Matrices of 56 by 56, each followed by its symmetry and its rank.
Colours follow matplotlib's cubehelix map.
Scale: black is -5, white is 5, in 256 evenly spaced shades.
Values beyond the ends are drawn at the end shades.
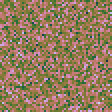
neither, full rank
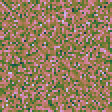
antisymmetric, full rank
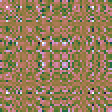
symmetric, rank three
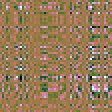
neither, rank three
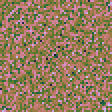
symmetric, full rank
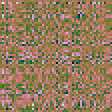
neither, rank five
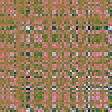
symmetric, rank three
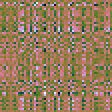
neither, rank three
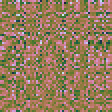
neither, rank five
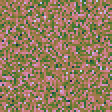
antisymmetric, full rank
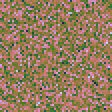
neither, full rank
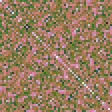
symmetric, full rank
